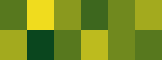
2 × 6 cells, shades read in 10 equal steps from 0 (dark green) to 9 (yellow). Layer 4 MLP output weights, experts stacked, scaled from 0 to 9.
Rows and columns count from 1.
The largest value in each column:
6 9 5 7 4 6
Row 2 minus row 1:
3 -9 -2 5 0 -3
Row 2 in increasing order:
0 3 3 4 6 7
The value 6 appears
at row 1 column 6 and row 2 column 1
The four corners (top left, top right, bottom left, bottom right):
3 6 6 3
